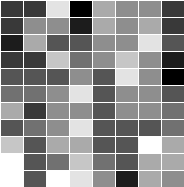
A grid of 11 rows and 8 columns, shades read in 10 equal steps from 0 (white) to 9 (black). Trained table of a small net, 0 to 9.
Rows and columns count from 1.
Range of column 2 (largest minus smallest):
4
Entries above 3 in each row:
6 6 6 6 7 7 7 7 3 4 4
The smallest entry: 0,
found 4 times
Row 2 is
7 4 4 8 3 4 3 7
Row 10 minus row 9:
-2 0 2 -1 -1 0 3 0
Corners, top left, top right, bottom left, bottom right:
7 7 0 4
